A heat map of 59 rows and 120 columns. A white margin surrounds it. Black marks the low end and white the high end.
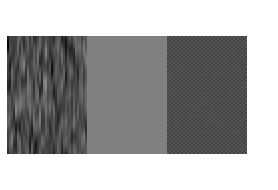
It is made of 1 by 3 panels. Panel 1,1: low, streaked downward. Panel 1,2: middling, flat. Panel 1,3: low, checkered, faint in contrast.
